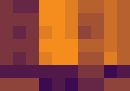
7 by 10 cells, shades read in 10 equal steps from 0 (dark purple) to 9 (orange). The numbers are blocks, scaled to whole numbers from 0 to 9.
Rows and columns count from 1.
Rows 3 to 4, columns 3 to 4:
3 8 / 3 9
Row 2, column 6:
8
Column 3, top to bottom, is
2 3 3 3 3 1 4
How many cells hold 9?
10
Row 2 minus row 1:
0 1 1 0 0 0 -1 -1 0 0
